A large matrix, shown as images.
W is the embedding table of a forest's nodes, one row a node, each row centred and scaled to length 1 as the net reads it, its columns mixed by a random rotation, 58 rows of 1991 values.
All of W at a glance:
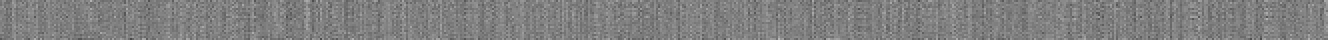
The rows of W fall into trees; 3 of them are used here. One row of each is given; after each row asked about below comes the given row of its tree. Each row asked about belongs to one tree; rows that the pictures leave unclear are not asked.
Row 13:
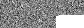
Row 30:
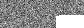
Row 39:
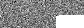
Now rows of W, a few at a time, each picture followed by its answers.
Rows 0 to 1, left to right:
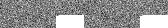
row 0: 13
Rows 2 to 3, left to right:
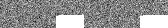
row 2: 13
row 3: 30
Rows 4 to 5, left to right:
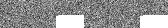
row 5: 30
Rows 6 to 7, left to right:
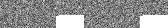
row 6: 39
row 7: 30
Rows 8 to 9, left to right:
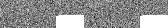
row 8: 39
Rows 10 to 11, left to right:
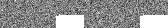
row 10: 30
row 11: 30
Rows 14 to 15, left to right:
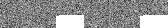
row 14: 13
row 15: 30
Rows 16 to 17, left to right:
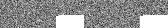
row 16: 13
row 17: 30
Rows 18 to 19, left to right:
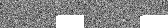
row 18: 13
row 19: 13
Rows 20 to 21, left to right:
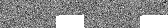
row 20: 13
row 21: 13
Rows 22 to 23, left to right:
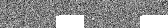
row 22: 30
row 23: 13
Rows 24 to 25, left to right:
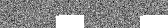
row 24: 30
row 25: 30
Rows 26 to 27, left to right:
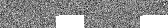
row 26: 30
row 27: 13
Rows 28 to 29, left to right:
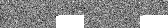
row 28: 13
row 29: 13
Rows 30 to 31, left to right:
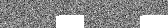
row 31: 13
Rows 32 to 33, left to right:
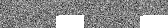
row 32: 13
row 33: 39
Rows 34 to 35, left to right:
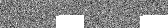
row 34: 13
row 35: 30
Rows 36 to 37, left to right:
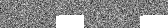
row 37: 30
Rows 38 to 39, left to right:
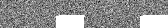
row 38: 30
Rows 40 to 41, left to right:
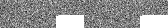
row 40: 13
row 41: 13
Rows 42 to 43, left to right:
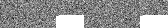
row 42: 13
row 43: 13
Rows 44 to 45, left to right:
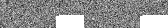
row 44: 30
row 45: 13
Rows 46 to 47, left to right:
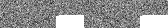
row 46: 39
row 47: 13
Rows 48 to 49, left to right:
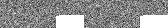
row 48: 30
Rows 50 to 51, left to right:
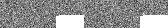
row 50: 30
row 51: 39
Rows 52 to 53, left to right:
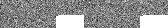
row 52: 13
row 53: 39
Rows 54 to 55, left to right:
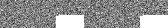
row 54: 30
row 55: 30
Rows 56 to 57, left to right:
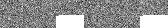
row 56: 13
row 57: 39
